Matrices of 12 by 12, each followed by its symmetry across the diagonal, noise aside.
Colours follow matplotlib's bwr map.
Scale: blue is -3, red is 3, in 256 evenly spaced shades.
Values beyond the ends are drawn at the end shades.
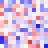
neither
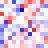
antisymmetric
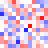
antisymmetric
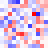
neither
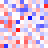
antisymmetric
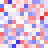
antisymmetric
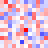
neither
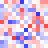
antisymmetric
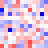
neither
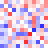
antisymmetric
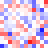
antisymmetric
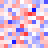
neither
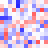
neither
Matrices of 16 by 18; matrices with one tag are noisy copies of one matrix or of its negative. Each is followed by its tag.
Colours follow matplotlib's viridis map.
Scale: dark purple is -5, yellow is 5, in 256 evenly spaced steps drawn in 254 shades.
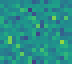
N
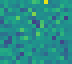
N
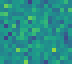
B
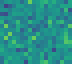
B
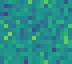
B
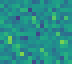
N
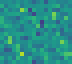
N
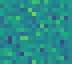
N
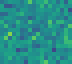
B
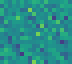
N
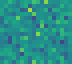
N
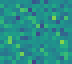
N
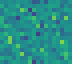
N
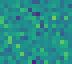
N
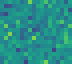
B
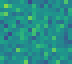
B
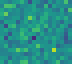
B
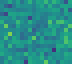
B
